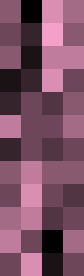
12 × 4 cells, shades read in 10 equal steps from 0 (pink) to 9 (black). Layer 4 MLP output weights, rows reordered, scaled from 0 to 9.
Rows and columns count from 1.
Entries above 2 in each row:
3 3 2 3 4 3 4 3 3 3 3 3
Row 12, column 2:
1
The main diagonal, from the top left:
4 7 2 5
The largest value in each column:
8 9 9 6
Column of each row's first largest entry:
2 2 2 1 1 2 1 1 4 3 3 3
